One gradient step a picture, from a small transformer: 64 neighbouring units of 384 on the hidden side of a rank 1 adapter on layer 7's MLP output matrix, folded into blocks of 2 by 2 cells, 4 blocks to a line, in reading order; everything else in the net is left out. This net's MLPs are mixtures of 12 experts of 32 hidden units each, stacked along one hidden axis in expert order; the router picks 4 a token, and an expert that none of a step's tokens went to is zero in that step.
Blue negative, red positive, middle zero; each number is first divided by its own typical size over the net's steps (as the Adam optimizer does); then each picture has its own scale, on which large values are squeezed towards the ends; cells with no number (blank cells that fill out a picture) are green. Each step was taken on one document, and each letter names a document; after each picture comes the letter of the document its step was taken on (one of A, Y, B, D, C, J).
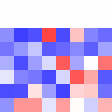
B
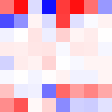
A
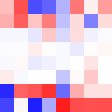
A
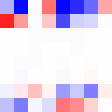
A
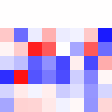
B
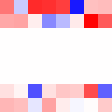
A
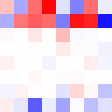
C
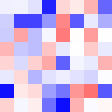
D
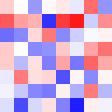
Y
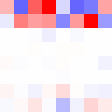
C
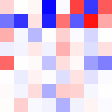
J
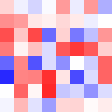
B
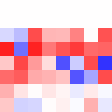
B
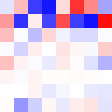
C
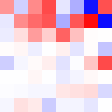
C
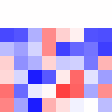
B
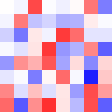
Y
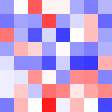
Y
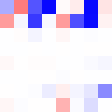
J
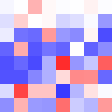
B
